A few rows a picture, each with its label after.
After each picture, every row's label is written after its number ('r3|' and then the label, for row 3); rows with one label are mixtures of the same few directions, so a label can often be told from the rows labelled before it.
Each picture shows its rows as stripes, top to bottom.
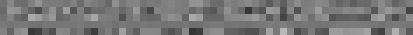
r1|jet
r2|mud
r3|jet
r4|jet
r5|jet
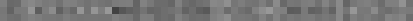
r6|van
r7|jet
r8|van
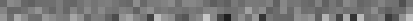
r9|van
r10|mud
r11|van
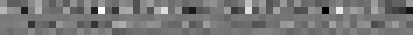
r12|mud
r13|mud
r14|van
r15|jet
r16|jet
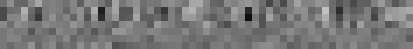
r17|jet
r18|mud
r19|mud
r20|van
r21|jet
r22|mud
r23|jet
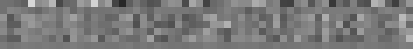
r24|jet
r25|mud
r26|van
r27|van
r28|van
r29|mud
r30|van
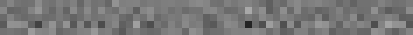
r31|jet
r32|mud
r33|van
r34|mud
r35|jet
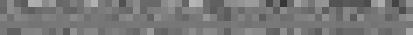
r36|jet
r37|van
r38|van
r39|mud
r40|mud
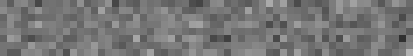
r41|jet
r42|mud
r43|van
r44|jet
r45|mud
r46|van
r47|jet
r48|mud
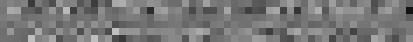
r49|jet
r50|mud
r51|mud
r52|jet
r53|jet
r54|jet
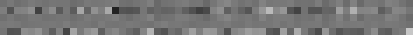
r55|van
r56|jet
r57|van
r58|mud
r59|mud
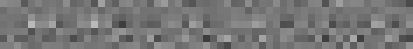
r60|mud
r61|mud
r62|jet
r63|jet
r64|jet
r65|van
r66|van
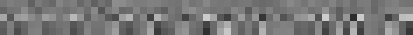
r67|jet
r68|mud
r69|van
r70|van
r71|van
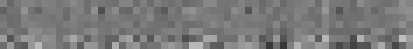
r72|van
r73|mud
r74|mud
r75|van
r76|jet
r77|van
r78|jet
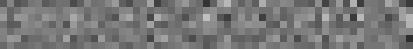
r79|van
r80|van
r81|van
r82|mud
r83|van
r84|mud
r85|van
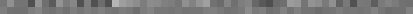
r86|jet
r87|mud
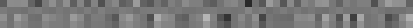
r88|mud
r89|mud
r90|van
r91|van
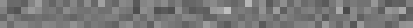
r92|mud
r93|van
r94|van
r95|van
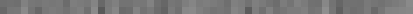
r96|mud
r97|mud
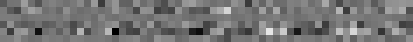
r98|mud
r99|van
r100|mud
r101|van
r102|jet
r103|van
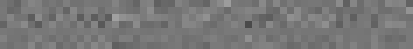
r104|van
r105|mud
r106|jet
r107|mud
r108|jet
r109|mud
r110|jet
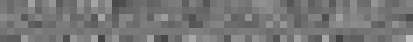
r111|jet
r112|jet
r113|mud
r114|jet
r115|jet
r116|mud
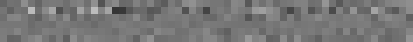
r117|mud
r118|jet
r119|mud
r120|jet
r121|van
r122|mud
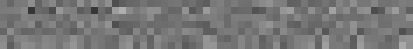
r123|jet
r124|jet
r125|mud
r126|jet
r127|van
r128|van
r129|van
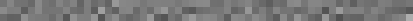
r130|jet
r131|mud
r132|mud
